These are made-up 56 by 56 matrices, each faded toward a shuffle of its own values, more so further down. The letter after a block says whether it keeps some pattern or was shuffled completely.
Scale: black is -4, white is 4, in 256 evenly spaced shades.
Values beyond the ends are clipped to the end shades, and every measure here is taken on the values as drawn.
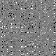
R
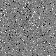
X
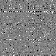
R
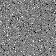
X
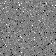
X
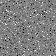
X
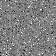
X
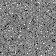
X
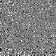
R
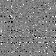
R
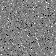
X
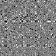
R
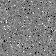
X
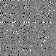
R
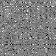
R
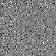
R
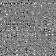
R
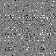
R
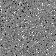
X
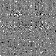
R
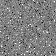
X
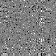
R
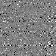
R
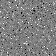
X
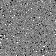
X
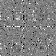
R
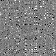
R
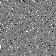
X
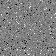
X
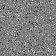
X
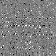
R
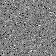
X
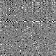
R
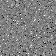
X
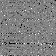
R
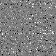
R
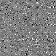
R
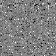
R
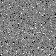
X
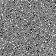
X
